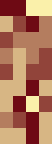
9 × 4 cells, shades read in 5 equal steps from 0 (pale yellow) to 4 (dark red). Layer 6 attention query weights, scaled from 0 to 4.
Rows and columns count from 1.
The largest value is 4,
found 7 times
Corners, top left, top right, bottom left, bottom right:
4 0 1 1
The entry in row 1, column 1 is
4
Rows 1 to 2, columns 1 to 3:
4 4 0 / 1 3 4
